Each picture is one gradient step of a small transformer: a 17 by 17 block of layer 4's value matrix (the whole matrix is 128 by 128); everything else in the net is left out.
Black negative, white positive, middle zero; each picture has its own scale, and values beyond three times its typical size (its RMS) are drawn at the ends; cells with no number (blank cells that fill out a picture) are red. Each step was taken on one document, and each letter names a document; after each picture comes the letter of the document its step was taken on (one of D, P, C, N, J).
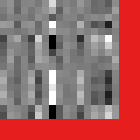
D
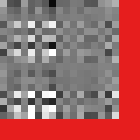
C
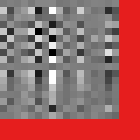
D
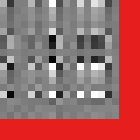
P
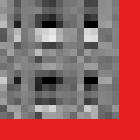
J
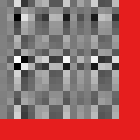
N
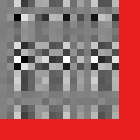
N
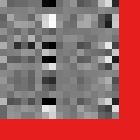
C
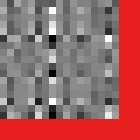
D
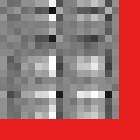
P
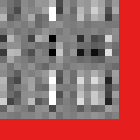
D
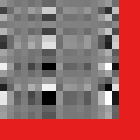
C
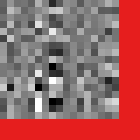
D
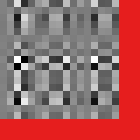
N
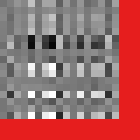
P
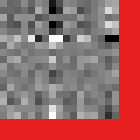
D
